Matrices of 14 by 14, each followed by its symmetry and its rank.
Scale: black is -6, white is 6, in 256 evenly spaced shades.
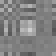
symmetric, rank two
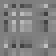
symmetric, rank one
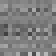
neither, rank two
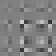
symmetric, rank one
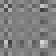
symmetric, rank one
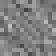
antisymmetric, full rank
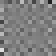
antisymmetric, rank two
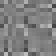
antisymmetric, rank two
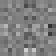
antisymmetric, rank two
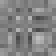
symmetric, rank two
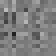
neither, rank two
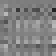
neither, rank two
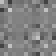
symmetric, rank two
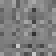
neither, rank two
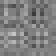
antisymmetric, rank two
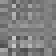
neither, rank two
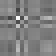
symmetric, rank one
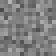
antisymmetric, full rank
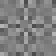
antisymmetric, rank two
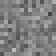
antisymmetric, full rank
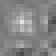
symmetric, rank two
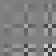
symmetric, rank one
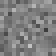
antisymmetric, full rank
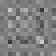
symmetric, rank two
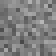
antisymmetric, full rank
